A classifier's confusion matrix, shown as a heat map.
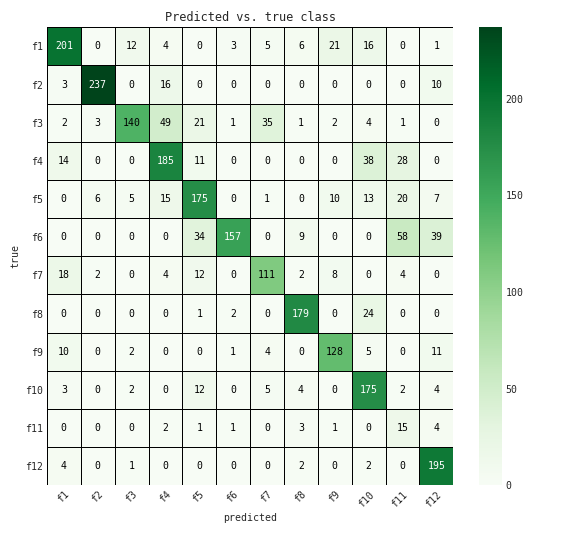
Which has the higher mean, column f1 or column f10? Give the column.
f10
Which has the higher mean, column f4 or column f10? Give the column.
f10
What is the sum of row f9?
161
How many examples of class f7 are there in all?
161
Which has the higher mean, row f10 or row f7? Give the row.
f10
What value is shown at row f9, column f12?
11
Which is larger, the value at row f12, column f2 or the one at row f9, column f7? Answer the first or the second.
the second
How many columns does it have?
12
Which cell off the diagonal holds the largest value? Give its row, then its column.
f6, f11
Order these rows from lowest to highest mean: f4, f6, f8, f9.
f9, f8, f4, f6
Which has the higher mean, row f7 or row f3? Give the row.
f3
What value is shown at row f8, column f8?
179
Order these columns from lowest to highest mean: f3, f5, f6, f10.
f3, f6, f5, f10
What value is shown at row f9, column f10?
5
